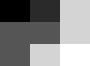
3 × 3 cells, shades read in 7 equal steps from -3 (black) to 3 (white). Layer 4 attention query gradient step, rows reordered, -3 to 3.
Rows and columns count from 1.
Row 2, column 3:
2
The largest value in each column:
-1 2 3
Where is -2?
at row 1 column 2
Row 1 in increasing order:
-3 -2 2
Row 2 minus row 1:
2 1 0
